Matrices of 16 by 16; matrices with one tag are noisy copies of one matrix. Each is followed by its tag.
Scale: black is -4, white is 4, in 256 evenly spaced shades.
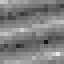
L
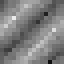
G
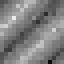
G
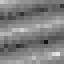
L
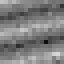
L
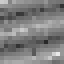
L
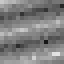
L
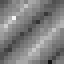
G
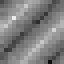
G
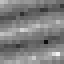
L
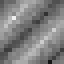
G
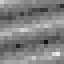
L
